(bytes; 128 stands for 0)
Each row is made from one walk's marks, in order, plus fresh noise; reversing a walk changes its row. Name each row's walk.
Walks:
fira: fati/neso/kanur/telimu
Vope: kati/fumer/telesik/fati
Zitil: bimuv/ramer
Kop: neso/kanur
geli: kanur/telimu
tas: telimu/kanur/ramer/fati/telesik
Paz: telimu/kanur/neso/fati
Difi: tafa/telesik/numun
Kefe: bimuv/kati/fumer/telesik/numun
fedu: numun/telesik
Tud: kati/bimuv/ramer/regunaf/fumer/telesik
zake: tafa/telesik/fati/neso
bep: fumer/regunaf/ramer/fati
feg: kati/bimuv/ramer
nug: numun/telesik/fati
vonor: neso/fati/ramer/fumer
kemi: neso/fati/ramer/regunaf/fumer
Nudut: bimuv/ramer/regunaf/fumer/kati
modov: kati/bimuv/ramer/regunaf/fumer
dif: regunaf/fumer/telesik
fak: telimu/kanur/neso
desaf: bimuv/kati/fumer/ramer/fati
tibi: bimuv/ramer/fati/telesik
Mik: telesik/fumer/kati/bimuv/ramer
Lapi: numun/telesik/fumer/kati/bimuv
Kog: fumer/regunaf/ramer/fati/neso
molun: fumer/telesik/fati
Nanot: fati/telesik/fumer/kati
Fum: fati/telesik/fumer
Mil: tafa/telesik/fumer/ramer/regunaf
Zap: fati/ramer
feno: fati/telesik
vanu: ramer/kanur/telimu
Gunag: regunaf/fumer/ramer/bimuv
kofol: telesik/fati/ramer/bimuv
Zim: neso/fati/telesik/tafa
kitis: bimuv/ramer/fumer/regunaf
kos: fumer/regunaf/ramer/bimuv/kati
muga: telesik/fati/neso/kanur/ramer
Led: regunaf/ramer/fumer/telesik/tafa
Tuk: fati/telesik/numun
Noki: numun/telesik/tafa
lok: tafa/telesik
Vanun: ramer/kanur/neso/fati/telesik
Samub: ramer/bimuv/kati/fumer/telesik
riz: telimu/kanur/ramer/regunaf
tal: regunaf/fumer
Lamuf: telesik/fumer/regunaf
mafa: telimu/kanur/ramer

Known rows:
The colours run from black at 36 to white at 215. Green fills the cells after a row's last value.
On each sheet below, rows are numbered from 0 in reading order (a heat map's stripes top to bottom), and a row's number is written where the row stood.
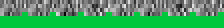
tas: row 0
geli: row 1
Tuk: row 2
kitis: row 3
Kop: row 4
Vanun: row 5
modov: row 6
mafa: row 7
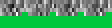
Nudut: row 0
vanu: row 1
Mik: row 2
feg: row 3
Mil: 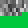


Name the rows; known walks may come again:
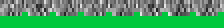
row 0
Kop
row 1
kitis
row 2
tibi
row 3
mafa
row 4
tas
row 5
Gunag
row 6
Kefe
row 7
Nanot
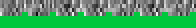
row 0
kofol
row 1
Vanun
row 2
modov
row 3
Mik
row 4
geli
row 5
kos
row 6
vanu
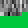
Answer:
Tuk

